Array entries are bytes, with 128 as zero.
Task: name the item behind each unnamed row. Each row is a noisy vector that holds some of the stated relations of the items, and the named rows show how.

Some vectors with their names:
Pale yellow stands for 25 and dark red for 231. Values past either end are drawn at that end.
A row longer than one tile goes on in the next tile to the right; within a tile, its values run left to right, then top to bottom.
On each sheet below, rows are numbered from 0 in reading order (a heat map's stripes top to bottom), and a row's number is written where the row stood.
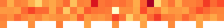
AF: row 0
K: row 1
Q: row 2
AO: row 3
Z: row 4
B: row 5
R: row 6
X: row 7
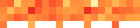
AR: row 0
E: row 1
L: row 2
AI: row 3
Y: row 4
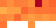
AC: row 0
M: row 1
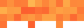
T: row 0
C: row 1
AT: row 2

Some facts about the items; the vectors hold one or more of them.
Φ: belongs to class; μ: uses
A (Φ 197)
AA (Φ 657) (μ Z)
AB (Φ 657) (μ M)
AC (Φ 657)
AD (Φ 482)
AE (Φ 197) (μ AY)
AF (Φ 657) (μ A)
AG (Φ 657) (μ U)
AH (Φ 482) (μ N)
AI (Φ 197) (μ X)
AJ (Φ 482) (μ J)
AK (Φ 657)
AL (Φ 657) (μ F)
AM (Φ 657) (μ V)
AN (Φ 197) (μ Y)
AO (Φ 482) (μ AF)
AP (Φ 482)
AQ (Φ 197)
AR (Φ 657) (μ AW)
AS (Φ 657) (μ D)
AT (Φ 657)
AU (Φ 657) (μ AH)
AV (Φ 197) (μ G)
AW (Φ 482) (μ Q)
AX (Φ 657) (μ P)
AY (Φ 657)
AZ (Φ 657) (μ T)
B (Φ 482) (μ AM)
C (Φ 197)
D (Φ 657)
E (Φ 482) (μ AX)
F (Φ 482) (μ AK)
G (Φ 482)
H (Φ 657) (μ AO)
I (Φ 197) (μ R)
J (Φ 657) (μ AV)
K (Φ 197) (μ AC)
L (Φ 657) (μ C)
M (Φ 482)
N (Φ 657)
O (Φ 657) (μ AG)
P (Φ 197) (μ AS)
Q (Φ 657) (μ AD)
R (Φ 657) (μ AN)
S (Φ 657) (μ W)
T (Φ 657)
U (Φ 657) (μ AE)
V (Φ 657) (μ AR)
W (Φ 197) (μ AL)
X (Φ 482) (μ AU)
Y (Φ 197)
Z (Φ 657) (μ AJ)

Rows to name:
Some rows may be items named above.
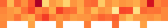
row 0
AS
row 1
B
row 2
K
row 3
AR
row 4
AV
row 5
AP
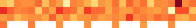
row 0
AE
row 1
Q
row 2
AI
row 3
K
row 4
AG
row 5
H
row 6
G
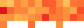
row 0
W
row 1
AK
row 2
AX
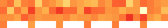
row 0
Q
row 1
S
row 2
K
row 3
AN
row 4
V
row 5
J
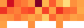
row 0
AH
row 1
AD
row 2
I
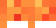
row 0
AG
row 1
AX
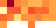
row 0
AJ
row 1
AQ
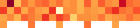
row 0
AW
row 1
N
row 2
AA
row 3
D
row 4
AH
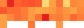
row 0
F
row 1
AM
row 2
H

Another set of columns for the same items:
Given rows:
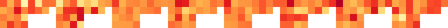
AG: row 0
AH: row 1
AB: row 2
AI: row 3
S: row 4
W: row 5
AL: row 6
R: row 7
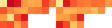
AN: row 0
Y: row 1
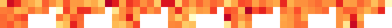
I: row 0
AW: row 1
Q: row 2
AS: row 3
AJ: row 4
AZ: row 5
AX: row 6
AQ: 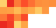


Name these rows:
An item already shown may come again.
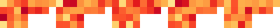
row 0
AJ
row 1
AN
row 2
Z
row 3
AN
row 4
E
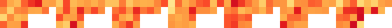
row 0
AY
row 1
E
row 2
B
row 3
AD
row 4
K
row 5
N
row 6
AH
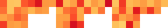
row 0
AK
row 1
AR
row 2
E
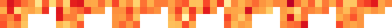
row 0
P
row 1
J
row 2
O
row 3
X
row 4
G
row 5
AE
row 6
AK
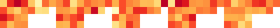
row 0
AV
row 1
F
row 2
AW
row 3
AN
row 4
D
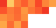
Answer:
AA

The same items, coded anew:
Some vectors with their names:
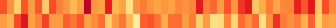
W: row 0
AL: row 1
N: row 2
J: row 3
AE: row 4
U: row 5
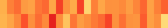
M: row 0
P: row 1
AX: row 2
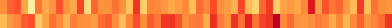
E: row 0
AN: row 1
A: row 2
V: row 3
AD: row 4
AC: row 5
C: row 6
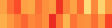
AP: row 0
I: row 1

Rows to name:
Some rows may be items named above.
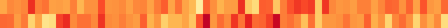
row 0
J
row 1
AR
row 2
AX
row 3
X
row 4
AW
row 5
AG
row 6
AX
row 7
H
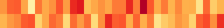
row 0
E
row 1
AE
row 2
AA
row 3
AH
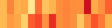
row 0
AH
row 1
AS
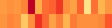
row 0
D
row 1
K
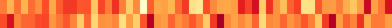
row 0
Q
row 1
O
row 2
AI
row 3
B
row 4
AY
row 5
B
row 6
AK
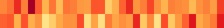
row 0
AA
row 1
G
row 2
AJ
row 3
F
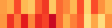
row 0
AD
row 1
AV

